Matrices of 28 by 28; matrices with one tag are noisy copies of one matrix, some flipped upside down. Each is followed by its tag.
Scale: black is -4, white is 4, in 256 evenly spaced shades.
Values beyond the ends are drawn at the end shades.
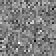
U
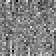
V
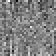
V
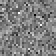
U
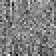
V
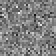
U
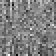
V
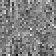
V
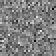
U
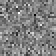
U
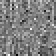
V
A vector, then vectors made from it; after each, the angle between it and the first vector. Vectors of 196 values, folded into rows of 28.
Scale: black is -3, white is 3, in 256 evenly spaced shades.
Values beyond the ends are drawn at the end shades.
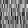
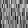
nearly parallel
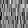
nearly parallel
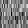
nearly parallel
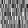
nearly opposite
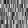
orthogonal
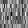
partly aligned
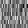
nearly opposite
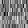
partly opposed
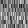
partly opposed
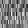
nearly opposite
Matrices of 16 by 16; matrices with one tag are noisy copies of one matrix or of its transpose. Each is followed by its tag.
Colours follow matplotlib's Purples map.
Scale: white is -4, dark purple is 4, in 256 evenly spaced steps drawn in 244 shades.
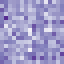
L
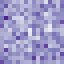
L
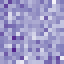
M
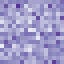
L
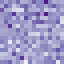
M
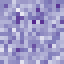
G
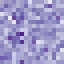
G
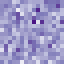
G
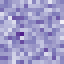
G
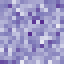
G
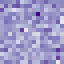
M
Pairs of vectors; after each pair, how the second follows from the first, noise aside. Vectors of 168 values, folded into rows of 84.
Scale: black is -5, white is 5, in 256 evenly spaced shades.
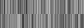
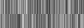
negated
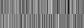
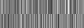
negated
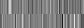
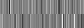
sign-scrambled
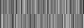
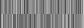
sign-scrambled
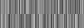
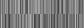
sign-scrambled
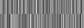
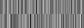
negated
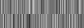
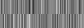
negated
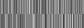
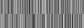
negated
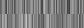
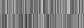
negated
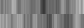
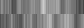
negated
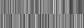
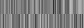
negated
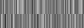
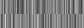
negated
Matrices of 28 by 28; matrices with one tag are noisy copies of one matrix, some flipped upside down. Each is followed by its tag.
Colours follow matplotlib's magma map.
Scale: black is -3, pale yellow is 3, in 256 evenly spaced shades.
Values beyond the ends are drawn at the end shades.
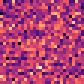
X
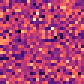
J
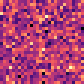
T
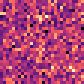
T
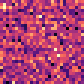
X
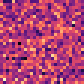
X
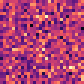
T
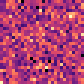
T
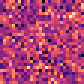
T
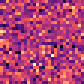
J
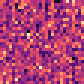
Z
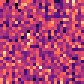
Z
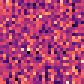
Z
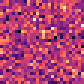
J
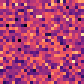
X
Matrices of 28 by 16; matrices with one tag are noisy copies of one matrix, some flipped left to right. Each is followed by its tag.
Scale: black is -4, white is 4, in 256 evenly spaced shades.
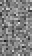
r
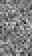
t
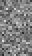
t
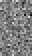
r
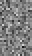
r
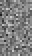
r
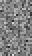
r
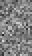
t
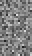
r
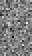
r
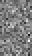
t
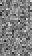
r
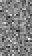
r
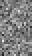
t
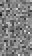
r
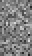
t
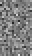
r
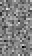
r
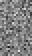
r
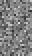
r
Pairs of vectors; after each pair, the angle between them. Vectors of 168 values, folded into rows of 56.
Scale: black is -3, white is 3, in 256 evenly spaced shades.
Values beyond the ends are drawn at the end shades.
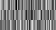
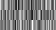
nearly parallel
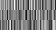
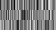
partly opposed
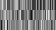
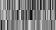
nearly parallel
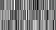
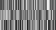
partly aligned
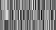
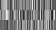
nearly parallel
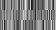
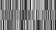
nearly opposite
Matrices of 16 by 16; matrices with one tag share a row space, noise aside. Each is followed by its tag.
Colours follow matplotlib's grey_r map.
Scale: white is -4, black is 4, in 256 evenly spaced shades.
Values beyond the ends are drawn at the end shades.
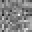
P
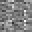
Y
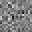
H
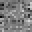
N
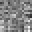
N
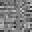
N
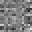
N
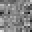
N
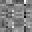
Y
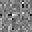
H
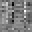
Y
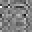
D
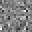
D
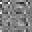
D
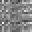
P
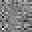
P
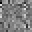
D
